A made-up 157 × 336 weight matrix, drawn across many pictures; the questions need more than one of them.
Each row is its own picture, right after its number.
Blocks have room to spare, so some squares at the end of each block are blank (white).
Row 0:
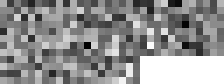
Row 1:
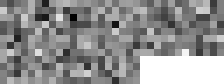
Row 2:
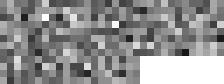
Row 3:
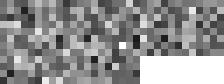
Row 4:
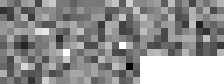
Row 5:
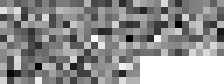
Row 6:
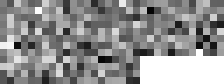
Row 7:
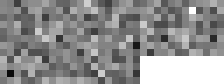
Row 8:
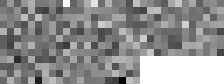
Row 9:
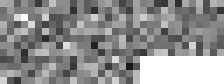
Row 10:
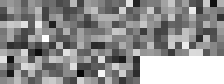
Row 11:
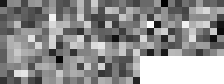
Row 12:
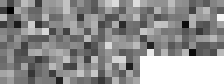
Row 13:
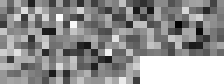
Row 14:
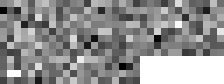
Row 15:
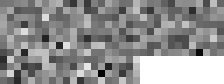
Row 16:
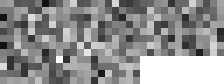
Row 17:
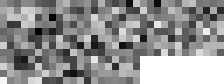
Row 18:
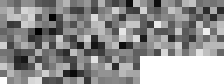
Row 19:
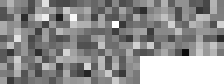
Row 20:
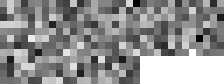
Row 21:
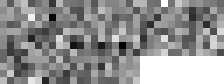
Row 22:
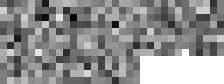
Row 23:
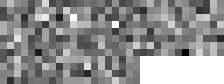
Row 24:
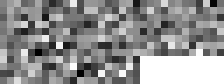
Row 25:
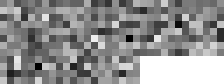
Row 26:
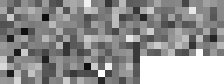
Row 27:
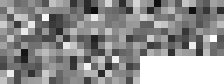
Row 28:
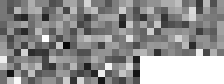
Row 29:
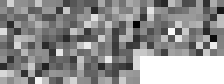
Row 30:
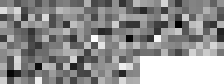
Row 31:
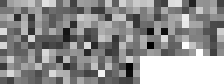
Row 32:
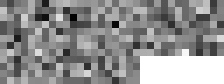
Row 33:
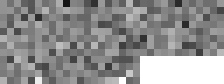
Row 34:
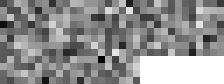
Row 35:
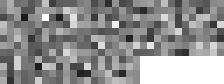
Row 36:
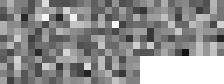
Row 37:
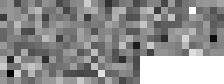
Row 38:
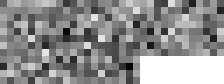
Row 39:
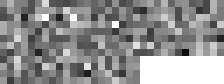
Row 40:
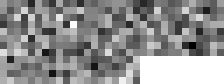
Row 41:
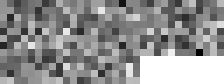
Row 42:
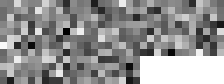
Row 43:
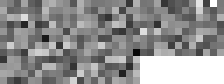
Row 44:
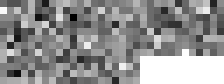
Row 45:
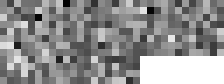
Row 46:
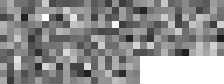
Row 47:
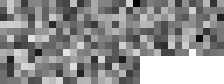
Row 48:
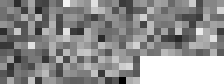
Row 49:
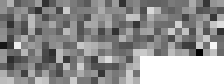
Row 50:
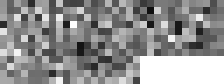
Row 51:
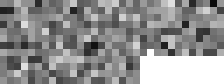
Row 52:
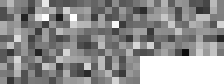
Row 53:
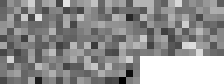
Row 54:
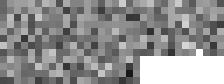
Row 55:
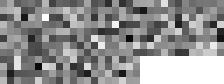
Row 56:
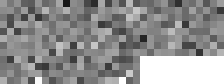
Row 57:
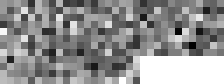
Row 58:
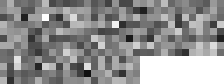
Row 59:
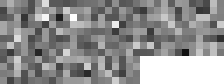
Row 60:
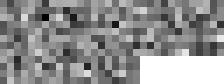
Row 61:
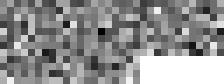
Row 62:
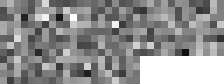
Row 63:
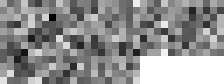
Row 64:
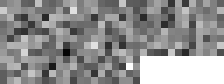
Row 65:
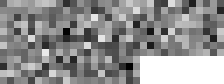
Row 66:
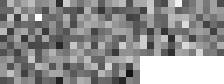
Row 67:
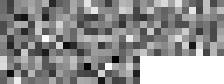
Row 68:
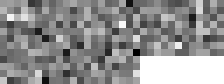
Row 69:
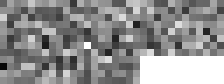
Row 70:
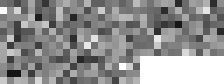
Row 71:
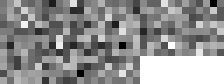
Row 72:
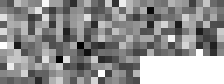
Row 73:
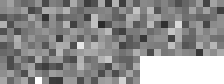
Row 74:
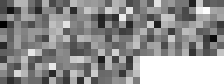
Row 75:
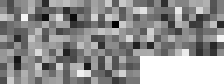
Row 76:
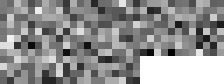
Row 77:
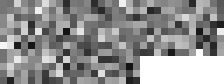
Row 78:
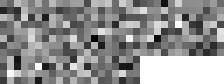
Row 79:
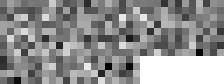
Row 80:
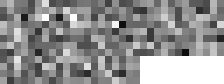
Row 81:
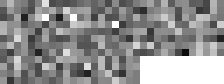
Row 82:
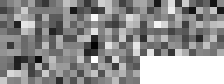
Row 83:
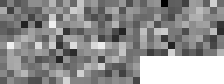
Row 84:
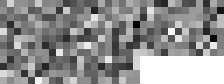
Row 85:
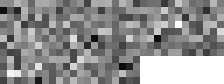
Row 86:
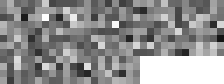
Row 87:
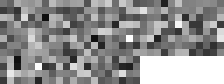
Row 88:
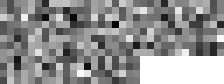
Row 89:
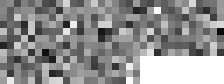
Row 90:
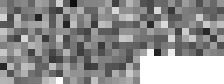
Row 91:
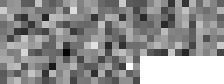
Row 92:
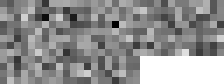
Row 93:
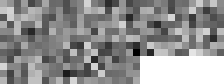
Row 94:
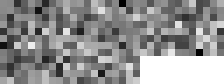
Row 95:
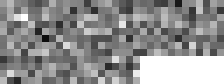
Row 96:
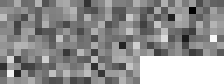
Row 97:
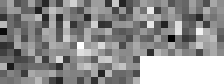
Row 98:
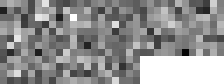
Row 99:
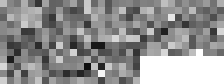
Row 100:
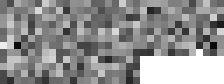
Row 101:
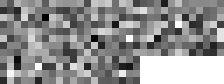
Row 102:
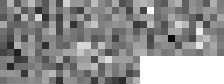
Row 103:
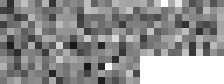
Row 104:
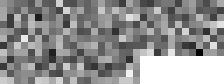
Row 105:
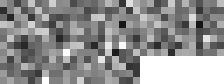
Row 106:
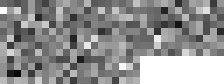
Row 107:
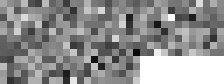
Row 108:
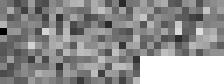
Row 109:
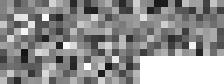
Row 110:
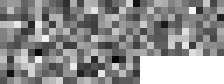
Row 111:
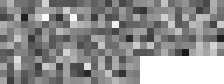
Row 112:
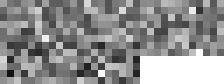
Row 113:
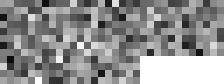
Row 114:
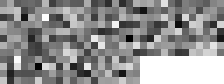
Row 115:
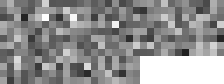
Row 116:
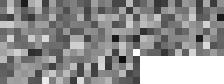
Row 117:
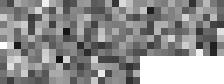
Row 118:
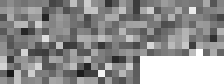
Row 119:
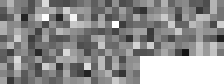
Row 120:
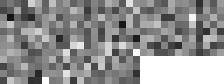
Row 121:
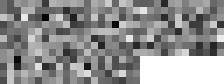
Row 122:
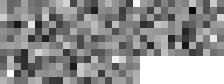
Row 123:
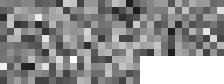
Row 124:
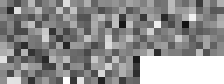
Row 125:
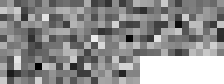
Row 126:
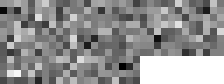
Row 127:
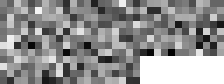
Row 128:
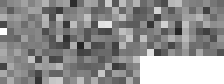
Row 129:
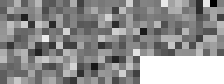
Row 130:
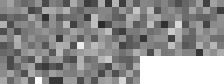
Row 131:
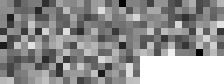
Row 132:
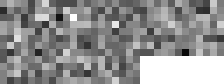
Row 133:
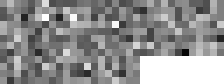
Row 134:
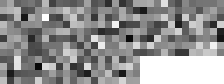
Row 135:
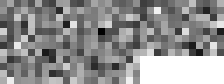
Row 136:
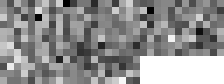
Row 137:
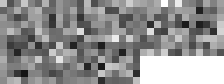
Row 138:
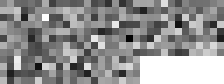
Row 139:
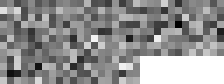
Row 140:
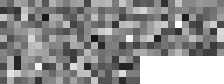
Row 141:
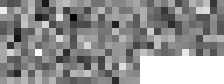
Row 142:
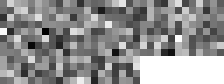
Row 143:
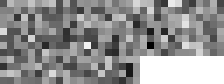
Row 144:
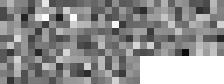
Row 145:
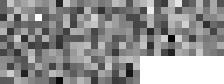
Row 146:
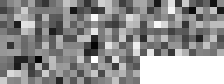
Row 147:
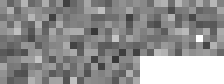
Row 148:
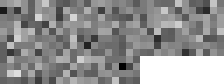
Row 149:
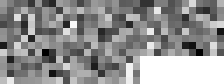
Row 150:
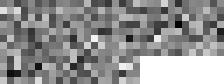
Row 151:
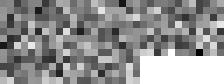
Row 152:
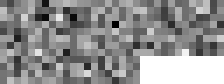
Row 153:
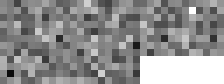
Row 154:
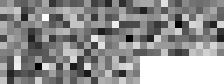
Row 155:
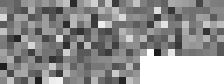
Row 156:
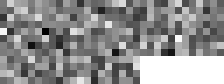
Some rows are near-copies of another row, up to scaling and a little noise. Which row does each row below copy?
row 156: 142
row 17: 18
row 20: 47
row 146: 82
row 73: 130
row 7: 153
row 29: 84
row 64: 91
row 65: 38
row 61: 135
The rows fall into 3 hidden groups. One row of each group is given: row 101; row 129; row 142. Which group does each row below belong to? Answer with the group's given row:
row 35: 101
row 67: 129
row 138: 101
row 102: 142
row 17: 129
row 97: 142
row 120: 129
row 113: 142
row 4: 129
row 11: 129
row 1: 101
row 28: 129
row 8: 142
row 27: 129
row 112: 129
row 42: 142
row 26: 129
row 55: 101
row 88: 101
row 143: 142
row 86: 101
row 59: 101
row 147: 129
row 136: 142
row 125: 101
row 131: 142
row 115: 101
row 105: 129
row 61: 142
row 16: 142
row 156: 142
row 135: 142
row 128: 142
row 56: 142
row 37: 129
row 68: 129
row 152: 101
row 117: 142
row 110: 129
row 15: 129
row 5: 101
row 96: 129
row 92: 101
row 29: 142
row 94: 142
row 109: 129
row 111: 101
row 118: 129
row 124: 129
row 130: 142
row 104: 142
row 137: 129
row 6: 142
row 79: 129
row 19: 101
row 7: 129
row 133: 101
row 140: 101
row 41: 142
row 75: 101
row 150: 101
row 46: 101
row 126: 101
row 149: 142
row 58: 101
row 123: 142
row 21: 129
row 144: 101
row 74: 129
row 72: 142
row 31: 142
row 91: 129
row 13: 142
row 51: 129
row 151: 142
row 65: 142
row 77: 142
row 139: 101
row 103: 129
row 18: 129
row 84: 142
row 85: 101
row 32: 101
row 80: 101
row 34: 129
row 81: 101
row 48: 142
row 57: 142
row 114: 101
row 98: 101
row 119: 101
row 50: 142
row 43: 129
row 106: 101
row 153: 129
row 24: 129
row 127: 142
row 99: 129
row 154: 101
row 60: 101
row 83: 129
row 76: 142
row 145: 142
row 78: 101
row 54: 142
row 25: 101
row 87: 101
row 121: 101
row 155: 142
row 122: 129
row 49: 142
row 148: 101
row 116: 129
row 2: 101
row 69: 142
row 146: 129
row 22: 101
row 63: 129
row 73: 142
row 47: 129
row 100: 142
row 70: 101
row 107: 129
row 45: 142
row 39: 101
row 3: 129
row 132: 101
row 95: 129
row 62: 101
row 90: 142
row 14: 101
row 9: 129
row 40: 142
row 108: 142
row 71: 129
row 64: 129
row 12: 129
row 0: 142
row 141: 101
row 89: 142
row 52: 101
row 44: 101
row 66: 142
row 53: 142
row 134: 101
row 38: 142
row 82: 129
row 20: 129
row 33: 142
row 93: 129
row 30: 101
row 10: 129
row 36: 101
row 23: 101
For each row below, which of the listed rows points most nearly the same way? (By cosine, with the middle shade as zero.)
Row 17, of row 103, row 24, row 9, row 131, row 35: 9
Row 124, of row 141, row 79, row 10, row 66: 10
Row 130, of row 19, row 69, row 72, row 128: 69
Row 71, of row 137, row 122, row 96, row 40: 96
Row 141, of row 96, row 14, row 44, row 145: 44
